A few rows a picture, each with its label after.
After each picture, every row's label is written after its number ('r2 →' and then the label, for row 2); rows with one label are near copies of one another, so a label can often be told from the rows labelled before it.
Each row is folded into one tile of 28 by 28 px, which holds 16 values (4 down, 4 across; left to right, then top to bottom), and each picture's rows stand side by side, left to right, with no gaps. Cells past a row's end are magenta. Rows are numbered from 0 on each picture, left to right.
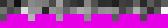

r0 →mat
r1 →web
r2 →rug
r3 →rug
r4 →mat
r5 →mat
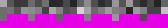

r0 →rug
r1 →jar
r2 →mat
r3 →rug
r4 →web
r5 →mat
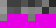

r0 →rug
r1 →jar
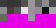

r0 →mat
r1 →web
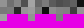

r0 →web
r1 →web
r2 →jar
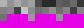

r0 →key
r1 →rug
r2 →jar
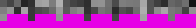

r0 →jar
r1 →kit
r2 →rug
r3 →kit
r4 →kit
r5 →rug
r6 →jar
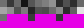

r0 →jar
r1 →kit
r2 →mat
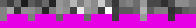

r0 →jar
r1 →jar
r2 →key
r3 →key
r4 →kit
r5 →rug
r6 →kit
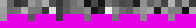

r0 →rug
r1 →key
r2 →kit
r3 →mat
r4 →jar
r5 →web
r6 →web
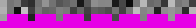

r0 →web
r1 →kit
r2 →jar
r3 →kit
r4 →mat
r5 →web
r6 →web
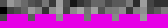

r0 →kit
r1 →jar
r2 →rug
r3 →jar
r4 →jar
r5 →rug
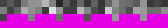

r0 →mat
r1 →key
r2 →mat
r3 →mat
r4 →web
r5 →rug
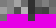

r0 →key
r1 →kit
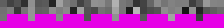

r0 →jar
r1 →rug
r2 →web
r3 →kit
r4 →web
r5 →kit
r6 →web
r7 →kit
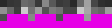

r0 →mat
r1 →jar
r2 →mat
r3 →rug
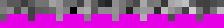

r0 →jar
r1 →kit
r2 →web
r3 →rug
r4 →web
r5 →web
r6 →key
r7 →mat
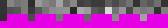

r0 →kit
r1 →kit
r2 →web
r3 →mat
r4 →jar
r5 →jar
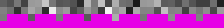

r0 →jar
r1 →key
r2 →jar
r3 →key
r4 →web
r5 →key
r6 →jar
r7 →jar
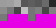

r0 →key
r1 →jar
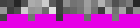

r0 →mat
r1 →key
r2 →kit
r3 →key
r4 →jar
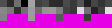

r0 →jar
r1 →rug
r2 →mat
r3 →mat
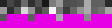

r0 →mat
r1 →mat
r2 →rug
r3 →rug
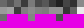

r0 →jar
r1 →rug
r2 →mat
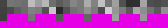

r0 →kit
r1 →key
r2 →kit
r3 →key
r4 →rug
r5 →rug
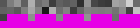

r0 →kit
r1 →web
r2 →jar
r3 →rug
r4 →key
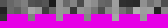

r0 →kit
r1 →jar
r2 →web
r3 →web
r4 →rug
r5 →web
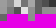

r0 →key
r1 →rug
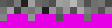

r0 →jar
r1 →web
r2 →key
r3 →jar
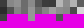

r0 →kit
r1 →rug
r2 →key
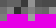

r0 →jar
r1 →rug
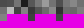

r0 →jar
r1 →kit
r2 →kit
